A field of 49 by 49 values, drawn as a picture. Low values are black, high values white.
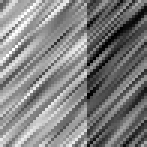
Grain: diagonal, up to the right. Seam: vertical, 60% of the way across, the left part higher. Ninth with the highest average: top left. Histogram: bell-shaped. Ninth with the lowest average: top right.
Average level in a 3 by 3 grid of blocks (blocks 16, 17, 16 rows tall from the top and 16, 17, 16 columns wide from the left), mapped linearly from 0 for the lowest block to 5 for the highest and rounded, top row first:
530 | 431 | 431
